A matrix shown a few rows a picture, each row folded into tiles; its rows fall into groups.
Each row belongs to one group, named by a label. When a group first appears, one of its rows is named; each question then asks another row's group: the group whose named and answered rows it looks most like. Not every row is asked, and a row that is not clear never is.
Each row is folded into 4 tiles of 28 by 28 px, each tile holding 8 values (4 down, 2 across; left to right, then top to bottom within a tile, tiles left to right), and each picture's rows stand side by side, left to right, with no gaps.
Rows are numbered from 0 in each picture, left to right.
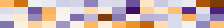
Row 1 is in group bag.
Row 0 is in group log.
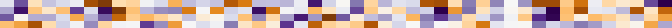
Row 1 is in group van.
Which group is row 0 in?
bag
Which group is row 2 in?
log
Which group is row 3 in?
bag
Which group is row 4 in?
bag
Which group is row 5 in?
van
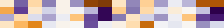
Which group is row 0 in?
bag
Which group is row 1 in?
bag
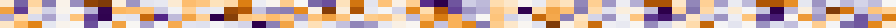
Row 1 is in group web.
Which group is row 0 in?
bag
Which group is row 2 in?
van
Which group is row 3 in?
van
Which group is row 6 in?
bag
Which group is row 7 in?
log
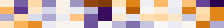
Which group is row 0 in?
bag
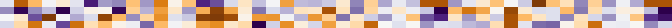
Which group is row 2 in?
van
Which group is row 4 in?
web
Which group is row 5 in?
bag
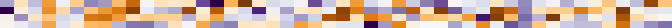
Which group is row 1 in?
van
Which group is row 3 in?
van
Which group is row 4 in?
log
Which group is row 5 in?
web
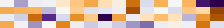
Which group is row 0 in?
web
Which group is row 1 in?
van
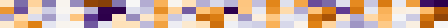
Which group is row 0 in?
bag
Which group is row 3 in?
van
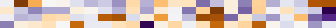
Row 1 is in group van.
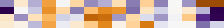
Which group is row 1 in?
bag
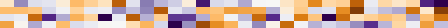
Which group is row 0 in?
web
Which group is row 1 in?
log
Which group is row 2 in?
web
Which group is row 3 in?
van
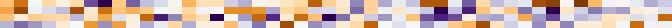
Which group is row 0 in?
van
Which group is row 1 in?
web
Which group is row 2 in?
web
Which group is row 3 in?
bag
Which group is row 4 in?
bag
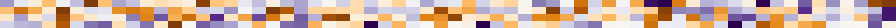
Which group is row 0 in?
web
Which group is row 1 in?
web
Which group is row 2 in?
log
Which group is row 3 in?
van
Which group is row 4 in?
van
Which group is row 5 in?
van
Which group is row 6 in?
log
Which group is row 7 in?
bag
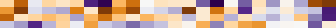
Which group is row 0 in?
van
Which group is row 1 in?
van
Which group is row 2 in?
bag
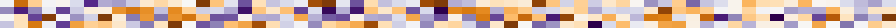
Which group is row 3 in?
bag
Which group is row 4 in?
web
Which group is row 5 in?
van
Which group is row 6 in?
web
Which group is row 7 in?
log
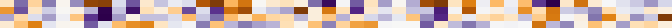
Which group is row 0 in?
bag
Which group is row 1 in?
bag
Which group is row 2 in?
van
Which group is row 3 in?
bag
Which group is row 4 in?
van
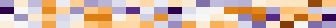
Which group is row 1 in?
log
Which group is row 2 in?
web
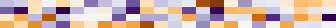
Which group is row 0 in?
log
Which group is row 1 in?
bag
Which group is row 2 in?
web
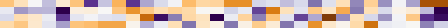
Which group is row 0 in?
log
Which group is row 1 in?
web
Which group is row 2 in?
log
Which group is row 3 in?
bag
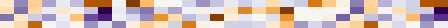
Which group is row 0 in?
bag
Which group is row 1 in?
log
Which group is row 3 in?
bag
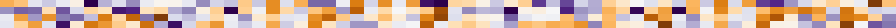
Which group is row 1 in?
log
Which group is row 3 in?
van
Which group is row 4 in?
log
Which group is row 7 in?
web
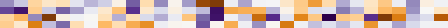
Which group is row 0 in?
log
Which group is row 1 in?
bag
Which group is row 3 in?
log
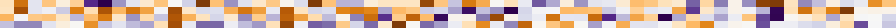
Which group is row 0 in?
van
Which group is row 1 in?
web
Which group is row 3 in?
web
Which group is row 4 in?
log
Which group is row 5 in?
web
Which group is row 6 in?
bag
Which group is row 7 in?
web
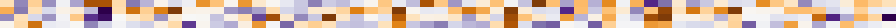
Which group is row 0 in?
bag
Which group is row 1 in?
web
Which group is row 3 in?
web
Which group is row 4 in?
web
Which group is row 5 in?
van
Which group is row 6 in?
web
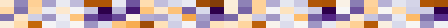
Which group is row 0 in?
bag
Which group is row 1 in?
bag
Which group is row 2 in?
bag
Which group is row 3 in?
bag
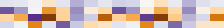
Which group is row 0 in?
log
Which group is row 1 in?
log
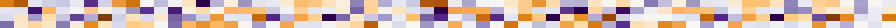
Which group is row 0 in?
log
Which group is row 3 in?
bag
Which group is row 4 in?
web
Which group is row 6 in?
web
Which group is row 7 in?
log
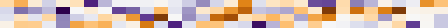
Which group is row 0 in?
log
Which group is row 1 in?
log
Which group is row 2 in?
van
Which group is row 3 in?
web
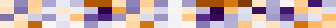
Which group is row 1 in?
bag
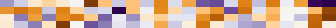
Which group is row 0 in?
web
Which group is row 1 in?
van
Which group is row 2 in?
van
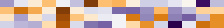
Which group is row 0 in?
web
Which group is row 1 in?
log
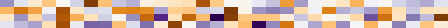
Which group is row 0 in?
web
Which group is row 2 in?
van
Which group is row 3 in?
log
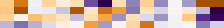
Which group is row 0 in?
van
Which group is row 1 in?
bag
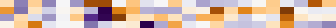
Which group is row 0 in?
bag
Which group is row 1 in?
van
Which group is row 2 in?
web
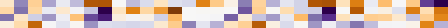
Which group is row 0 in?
bag
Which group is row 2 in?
bag
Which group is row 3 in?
van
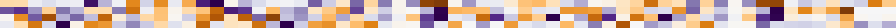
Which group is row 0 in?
log
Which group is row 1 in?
van
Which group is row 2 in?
log
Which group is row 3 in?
bag
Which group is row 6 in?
bag
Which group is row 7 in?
web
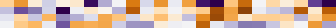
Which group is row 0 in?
log
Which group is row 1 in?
van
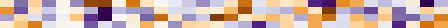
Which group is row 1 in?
log
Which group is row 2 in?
van
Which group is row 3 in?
log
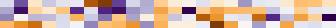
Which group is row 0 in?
bag
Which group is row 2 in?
web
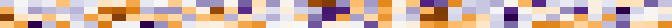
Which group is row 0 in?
van
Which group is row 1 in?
van
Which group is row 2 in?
bag
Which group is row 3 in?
van
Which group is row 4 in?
log
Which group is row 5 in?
log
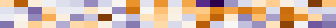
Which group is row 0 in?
log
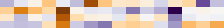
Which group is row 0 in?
web
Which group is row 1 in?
log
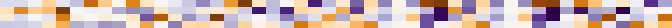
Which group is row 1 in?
log
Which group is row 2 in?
log
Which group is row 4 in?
bag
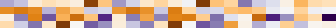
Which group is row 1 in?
web
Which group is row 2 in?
web
